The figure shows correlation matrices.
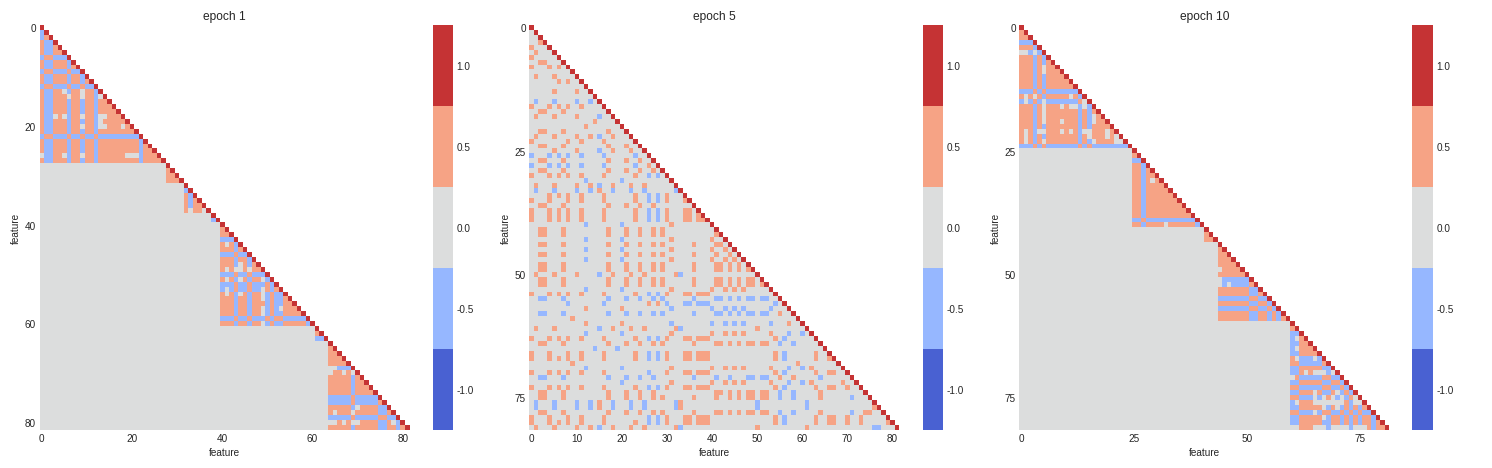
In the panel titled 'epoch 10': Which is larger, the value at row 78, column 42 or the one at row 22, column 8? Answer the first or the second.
the second
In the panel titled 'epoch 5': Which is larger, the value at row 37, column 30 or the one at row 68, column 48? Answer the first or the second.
the first
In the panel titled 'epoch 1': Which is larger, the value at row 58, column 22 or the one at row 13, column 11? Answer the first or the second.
the second
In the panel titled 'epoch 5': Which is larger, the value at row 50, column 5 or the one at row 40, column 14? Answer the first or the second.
the first
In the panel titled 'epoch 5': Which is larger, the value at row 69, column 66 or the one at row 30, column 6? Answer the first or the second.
the second
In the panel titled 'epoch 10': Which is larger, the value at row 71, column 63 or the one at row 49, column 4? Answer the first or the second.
the second
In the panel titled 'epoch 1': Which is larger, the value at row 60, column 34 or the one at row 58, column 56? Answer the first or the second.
the second
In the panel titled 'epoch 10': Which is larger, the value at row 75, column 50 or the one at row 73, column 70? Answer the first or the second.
the first
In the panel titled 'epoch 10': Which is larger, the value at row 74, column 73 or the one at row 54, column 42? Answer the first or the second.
the second
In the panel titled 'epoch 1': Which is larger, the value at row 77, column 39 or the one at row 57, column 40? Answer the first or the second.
the second
